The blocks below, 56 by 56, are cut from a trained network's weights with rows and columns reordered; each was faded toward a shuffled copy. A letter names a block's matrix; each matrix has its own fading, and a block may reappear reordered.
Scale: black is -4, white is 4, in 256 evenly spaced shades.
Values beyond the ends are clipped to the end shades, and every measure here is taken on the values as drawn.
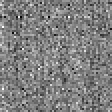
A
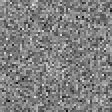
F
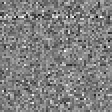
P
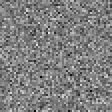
F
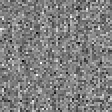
A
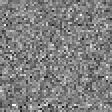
P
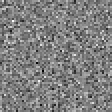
F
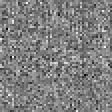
A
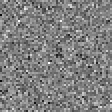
F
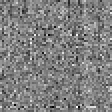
A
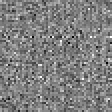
A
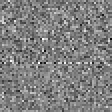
P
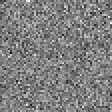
F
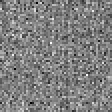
A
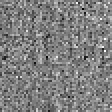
A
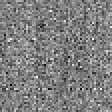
A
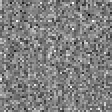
A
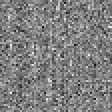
A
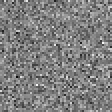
F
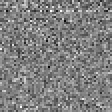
P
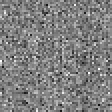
A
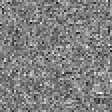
F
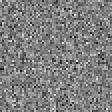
F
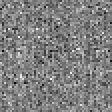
A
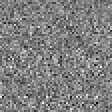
P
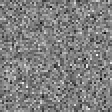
F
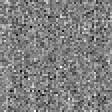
A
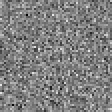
F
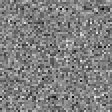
P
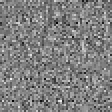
P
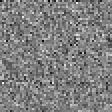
P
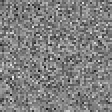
F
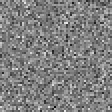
F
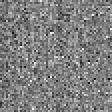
A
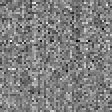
A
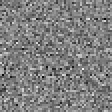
P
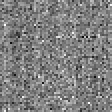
A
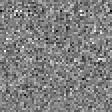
P
